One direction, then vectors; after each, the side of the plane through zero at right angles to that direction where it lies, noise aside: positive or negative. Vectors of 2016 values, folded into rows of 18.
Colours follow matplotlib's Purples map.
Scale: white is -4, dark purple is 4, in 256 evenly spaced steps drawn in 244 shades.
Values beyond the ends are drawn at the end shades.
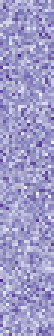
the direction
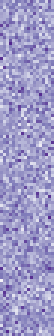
negative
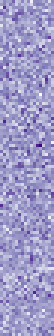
positive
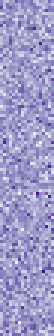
negative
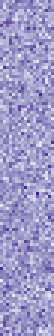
negative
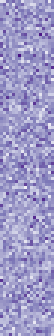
positive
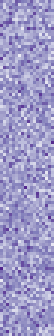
negative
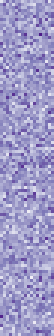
positive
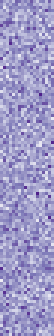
negative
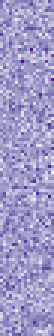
negative
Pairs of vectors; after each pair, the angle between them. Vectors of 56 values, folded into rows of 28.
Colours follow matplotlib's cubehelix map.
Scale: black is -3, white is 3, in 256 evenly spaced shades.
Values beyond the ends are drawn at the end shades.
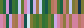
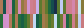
orthogonal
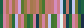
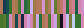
partly opposed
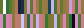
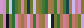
orthogonal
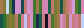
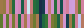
partly aligned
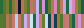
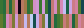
nearly parallel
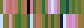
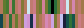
nearly opposite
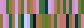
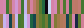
nearly parallel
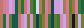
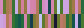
orthogonal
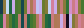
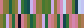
orthogonal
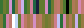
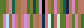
partly aligned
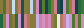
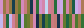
nearly opposite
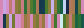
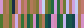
partly opposed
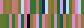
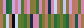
orthogonal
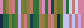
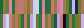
partly opposed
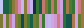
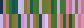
orthogonal
